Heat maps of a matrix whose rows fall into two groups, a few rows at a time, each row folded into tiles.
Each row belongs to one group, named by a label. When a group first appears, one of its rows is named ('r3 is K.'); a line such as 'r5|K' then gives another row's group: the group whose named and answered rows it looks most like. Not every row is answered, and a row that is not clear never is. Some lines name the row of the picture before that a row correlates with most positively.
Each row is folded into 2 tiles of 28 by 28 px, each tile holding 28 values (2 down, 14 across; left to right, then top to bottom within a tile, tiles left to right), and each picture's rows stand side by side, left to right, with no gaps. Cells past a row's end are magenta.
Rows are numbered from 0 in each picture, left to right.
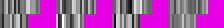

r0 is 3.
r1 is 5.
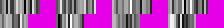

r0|5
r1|3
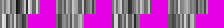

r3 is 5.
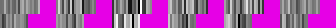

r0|3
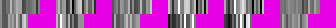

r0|5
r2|3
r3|5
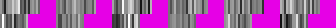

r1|5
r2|5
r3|3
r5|5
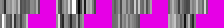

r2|3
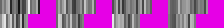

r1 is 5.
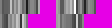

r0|5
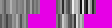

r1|5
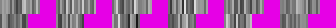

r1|3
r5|5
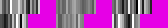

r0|5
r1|5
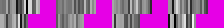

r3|5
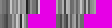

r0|5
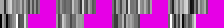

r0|5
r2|3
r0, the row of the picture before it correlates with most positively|0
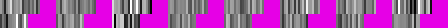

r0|5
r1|5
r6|5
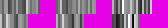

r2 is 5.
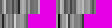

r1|3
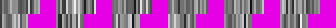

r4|5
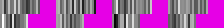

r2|3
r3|5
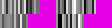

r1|5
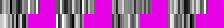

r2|5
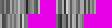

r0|5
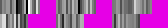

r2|3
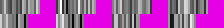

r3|5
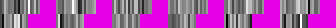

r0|3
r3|5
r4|3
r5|3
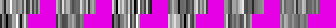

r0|5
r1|5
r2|5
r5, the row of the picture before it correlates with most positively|2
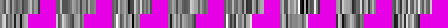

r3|3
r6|5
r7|3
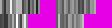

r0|5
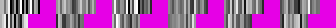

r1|5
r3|5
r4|3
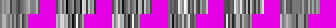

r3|3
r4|3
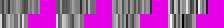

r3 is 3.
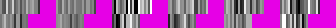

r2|3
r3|5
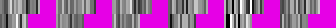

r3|3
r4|5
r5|3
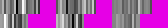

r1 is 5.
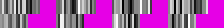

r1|3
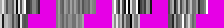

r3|3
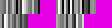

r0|3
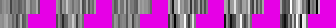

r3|5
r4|5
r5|5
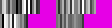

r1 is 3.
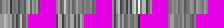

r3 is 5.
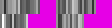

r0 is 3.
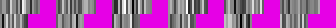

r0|3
